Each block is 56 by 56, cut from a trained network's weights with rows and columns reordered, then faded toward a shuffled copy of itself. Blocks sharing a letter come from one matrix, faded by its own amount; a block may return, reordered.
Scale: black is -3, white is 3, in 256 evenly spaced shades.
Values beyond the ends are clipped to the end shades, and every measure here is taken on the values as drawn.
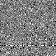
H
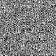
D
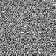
D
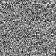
D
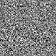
H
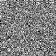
D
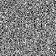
H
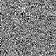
D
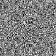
H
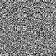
D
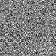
D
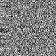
D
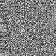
D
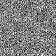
H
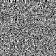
H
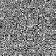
D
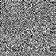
D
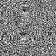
D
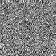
D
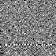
H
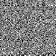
H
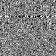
H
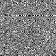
H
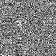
D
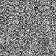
D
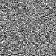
D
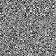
H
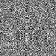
H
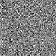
D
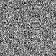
D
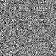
D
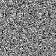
H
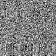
H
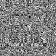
D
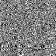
H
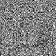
H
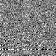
H
